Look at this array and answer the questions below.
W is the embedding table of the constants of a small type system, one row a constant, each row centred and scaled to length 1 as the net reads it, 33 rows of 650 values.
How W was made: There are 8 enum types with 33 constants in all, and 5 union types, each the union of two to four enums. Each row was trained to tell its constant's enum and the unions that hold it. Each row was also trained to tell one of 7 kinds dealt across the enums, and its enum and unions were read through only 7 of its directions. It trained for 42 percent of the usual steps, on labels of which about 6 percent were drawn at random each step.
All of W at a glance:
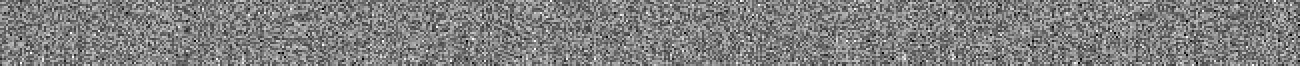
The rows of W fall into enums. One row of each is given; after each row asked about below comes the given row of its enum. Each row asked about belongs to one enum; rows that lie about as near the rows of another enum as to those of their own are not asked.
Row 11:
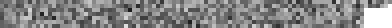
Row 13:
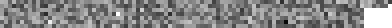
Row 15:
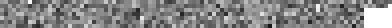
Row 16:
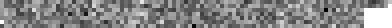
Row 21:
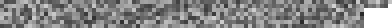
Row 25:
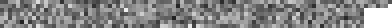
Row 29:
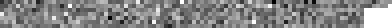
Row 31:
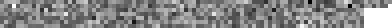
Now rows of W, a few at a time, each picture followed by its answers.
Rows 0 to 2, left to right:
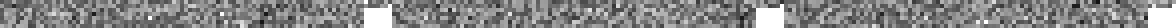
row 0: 11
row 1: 25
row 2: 13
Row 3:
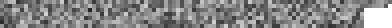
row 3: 11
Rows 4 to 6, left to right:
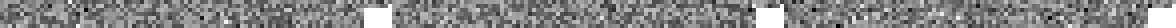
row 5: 13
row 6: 29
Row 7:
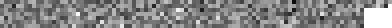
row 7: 21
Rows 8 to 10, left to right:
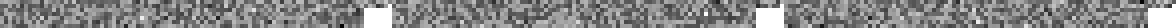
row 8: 25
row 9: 21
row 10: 31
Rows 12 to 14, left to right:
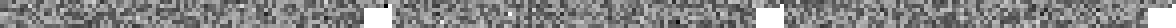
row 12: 25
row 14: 11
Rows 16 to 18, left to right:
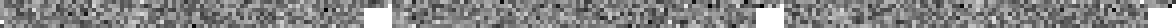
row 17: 16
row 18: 13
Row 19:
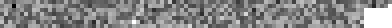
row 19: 21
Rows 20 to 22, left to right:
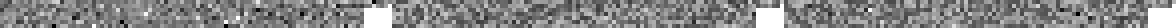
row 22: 25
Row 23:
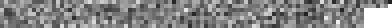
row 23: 15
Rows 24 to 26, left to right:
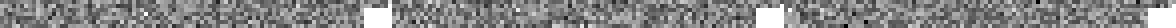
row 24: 13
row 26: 16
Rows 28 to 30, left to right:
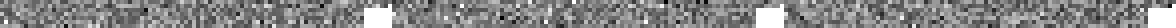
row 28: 15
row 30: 15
